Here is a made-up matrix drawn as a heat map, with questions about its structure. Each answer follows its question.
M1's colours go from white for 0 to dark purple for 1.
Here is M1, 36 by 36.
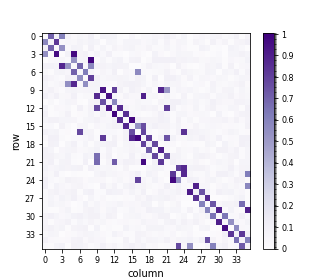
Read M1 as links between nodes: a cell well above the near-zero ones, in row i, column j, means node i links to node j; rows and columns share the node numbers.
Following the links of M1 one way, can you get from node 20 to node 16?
yes
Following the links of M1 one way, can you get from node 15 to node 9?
yes
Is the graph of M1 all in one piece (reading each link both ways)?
yes
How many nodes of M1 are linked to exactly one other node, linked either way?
0
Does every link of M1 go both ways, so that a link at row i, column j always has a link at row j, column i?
yes
